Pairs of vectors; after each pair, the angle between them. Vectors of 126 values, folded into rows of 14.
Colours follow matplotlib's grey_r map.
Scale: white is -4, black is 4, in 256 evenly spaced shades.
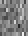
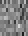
nearly opposite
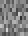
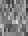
partly aligned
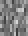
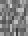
nearly parallel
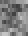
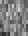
partly opposed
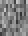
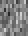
nearly opposite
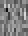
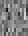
nearly parallel
